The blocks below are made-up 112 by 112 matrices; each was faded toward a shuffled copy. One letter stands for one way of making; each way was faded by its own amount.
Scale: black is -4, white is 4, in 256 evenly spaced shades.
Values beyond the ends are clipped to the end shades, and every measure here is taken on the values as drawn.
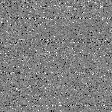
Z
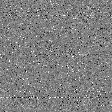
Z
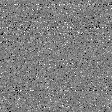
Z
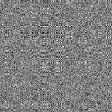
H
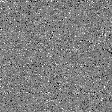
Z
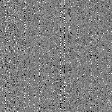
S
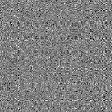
H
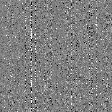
S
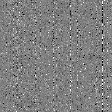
S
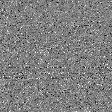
Z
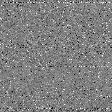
Z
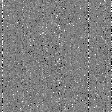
S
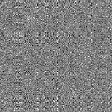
H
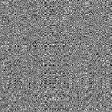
H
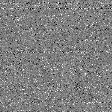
Z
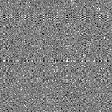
H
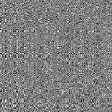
H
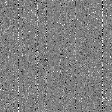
S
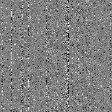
S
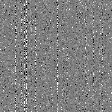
S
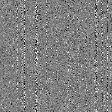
S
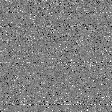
Z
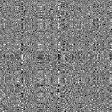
H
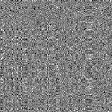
H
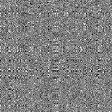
H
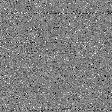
Z
